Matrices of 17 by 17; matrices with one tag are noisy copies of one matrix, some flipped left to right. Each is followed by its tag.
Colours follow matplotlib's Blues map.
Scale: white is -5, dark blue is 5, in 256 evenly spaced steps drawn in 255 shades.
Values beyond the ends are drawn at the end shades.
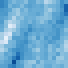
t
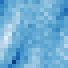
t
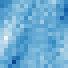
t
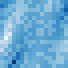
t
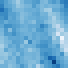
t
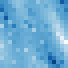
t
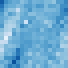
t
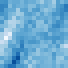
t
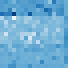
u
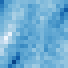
t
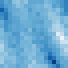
t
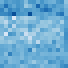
u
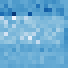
u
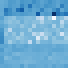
u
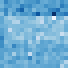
u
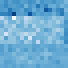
u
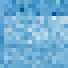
u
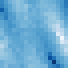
t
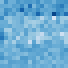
u
